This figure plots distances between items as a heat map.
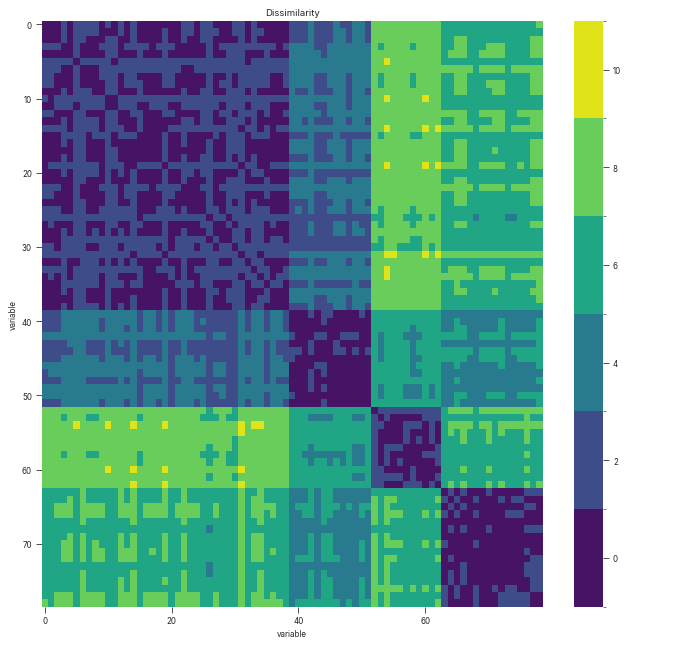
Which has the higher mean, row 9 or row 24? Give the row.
9
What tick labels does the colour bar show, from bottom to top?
0, 2, 4, 6, 8, 10
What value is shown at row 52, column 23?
8
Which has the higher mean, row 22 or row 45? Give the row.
22
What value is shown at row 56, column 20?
8
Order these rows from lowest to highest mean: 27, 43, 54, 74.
43, 27, 74, 54
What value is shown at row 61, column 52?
2
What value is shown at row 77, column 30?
6
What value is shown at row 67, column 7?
6
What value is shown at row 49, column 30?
2
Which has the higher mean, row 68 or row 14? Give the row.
68
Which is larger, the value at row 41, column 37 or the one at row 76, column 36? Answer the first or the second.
the second
